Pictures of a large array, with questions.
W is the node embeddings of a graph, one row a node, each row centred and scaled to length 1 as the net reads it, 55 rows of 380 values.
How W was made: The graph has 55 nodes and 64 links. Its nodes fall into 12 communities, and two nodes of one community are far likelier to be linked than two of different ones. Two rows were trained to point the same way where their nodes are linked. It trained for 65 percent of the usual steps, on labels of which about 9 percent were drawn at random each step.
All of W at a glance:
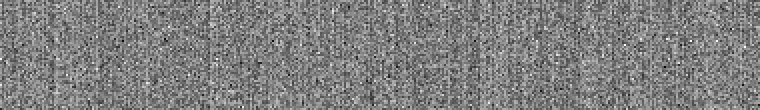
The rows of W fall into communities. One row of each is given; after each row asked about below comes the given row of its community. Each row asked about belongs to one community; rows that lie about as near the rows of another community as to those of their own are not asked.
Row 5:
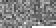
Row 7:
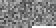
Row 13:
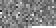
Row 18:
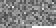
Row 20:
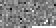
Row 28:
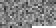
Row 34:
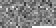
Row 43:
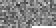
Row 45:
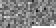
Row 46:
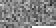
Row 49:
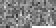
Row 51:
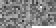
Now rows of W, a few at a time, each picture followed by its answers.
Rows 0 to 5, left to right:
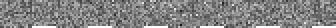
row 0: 7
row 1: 13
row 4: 20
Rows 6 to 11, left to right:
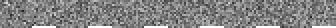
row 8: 49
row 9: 13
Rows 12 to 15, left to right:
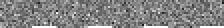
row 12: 28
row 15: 28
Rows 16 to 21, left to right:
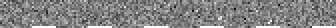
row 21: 49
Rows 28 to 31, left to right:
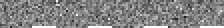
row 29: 45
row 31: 13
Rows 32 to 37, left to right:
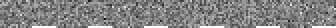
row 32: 43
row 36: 49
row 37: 46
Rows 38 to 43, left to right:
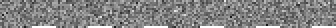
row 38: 34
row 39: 45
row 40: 51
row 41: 5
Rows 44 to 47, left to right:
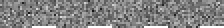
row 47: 7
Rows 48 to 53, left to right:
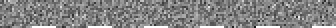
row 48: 20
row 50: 51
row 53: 28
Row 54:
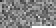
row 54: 18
